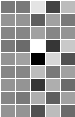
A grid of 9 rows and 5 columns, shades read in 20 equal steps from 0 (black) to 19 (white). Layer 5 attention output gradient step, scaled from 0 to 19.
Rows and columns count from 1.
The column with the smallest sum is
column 4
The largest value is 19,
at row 4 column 3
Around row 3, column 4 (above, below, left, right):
12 4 12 11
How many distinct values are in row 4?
5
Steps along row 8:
down up down up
